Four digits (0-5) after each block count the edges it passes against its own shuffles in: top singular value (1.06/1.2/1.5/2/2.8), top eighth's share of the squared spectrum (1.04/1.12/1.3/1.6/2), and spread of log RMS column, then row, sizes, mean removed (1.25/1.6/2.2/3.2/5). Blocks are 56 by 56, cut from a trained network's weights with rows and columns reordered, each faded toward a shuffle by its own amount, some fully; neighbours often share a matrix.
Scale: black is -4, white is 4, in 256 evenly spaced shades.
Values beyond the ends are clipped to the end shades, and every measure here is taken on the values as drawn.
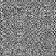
4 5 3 2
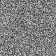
0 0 0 0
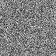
1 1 0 0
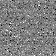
1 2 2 0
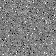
0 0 0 0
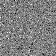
0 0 0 0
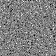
1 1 0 0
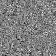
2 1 0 0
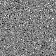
0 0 0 0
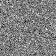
0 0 0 0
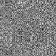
4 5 3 1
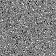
0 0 0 0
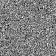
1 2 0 0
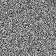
0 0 0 0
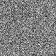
2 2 0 0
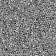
2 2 1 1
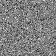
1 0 0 0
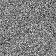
1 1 0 0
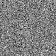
2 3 1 0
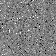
0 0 0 0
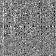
3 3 1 2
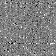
2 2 0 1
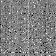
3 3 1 2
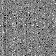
2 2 0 1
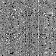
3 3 1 2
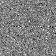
2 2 0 1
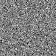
1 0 0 0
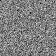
1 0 0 0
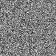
0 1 0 0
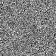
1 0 0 0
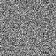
3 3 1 0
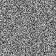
2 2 0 0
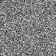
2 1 0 0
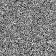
1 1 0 0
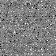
1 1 1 0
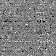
2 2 1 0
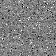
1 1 0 0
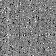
2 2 0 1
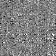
2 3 0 3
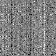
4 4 2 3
